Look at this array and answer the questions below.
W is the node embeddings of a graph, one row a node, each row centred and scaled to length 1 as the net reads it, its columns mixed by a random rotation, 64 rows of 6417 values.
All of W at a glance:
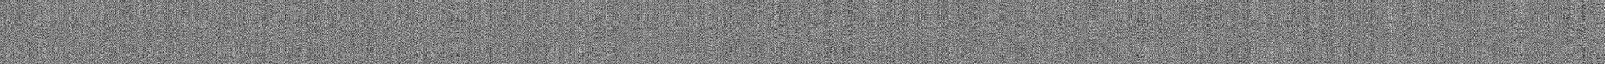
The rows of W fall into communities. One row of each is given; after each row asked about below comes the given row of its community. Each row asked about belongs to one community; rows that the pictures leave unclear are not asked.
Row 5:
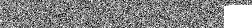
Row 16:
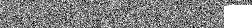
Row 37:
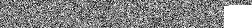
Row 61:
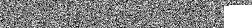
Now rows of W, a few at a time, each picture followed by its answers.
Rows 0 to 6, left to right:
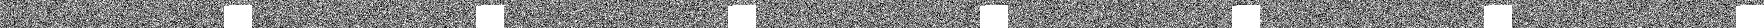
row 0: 61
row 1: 16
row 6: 16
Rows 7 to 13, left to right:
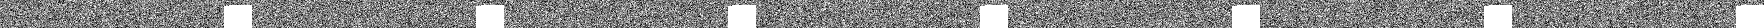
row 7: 5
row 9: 5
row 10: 16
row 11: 16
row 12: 16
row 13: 16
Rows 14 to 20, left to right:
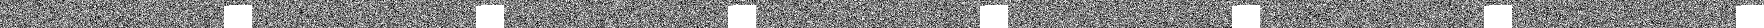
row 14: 5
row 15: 5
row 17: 5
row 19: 5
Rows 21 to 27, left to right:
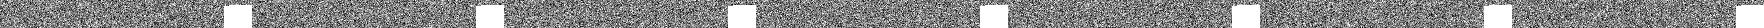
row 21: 37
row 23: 61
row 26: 16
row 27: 5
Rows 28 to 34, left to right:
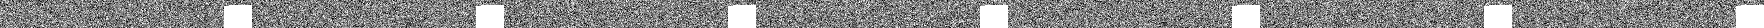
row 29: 37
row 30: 16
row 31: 16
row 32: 37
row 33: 61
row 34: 16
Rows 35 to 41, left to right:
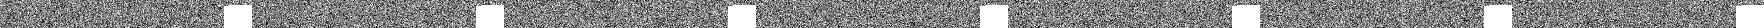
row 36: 61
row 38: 37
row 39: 61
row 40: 5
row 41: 61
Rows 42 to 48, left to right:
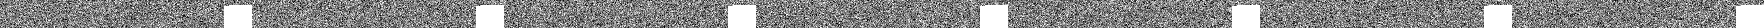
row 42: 16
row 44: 61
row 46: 61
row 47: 16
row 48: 5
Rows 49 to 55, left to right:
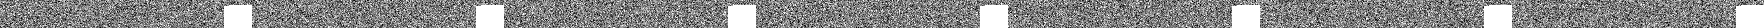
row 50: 5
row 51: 16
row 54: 5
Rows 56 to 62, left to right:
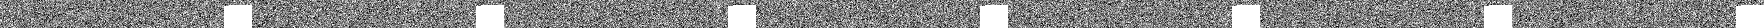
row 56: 5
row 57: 16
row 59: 37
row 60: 16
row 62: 5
